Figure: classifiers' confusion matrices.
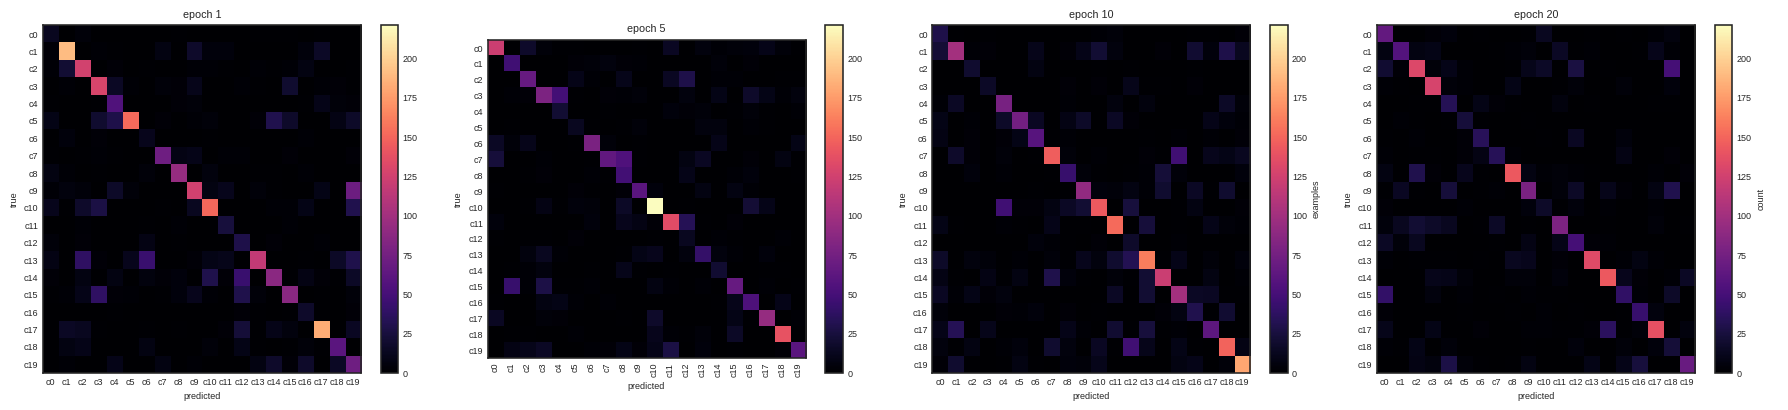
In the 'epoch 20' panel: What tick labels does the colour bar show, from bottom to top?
0, 25, 50, 75, 100, 125, 150, 175, 200
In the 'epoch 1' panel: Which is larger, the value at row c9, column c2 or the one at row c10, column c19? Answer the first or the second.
the second
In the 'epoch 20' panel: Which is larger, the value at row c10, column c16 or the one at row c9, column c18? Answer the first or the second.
the second
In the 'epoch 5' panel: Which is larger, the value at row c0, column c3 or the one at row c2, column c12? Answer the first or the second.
the second
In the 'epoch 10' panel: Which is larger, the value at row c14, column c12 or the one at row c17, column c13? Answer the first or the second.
the second
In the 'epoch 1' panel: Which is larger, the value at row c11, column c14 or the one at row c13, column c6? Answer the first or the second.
the second
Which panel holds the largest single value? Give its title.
epoch 5
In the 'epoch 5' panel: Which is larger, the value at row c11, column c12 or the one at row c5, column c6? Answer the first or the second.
the first
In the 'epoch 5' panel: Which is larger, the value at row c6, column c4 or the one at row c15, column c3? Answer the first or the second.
the second
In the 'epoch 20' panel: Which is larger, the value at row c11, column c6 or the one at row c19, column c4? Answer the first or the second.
the second
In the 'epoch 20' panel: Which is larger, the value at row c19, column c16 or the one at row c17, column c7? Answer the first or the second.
the first
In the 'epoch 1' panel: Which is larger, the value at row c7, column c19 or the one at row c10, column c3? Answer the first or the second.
the second
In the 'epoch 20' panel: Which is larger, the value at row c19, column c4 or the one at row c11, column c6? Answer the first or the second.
the first
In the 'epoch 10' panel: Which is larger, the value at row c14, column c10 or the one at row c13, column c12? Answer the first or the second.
the second
